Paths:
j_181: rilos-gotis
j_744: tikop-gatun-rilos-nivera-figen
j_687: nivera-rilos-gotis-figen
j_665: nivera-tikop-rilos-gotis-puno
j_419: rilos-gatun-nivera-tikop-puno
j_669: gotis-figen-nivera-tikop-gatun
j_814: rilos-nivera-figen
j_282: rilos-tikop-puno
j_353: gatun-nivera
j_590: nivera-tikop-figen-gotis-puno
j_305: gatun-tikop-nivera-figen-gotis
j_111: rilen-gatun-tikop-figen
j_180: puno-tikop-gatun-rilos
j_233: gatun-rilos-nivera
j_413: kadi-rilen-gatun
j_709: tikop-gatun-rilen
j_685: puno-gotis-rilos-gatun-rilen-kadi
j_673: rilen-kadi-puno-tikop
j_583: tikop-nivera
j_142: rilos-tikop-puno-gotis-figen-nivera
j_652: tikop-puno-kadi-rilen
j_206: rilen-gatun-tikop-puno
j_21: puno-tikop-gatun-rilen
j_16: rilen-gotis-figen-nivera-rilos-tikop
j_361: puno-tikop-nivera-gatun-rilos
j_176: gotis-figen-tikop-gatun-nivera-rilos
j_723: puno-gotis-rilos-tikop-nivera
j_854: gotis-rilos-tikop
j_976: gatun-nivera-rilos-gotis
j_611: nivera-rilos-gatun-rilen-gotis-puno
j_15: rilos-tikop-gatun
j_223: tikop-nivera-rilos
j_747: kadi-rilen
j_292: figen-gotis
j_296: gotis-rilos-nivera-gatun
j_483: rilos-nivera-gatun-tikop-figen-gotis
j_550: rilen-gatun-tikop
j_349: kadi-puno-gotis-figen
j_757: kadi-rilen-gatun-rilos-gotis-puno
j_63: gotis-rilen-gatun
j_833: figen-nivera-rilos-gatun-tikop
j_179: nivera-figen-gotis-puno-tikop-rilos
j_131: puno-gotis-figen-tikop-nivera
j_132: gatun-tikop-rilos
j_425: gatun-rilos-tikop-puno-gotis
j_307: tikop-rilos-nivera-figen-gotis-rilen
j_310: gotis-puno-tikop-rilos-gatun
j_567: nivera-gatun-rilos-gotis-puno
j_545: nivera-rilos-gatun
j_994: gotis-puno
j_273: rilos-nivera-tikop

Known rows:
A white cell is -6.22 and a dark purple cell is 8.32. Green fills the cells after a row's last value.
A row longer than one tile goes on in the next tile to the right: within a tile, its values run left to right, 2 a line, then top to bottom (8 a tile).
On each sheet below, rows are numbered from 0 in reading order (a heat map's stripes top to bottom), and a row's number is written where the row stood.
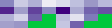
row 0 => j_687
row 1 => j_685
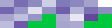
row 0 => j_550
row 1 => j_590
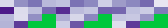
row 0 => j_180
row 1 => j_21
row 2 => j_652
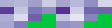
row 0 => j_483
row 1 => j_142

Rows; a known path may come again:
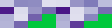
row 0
j_361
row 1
j_180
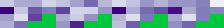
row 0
j_567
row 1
j_15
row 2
j_685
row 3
j_994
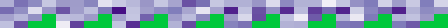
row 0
j_550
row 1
j_673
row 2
j_233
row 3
j_709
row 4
j_296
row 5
j_179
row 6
j_310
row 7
j_181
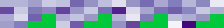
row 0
j_483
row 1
j_206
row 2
j_425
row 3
j_747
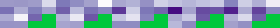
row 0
j_176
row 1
j_590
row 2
j_142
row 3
j_611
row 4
j_687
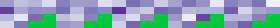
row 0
j_833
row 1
j_307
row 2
j_21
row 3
j_305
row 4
j_223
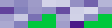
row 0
j_63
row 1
j_132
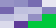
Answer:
j_652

